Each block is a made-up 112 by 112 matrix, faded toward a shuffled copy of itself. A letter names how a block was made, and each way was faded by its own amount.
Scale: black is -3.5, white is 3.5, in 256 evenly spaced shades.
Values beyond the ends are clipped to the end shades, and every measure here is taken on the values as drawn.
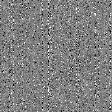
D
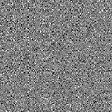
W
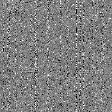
D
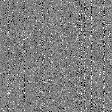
D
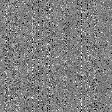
D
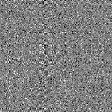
W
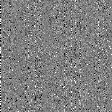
D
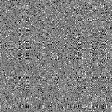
W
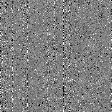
D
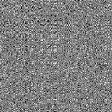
W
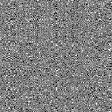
W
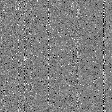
D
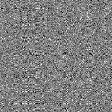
W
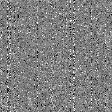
D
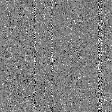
D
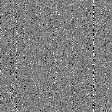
D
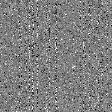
D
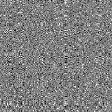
W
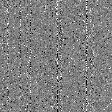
D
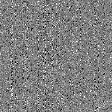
D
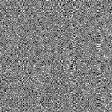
W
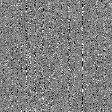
D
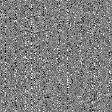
D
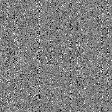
D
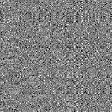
W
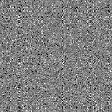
W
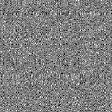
W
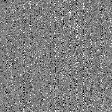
D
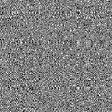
W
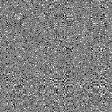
W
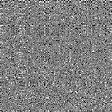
W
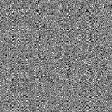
W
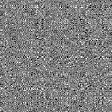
W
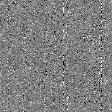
D
